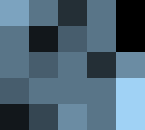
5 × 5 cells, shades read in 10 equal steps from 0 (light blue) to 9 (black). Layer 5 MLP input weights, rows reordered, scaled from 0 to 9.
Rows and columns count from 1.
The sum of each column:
23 27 23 23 21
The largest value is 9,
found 2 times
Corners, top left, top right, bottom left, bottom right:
2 9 8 0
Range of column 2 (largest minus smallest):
4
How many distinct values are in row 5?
5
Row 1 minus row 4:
-3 0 3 0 9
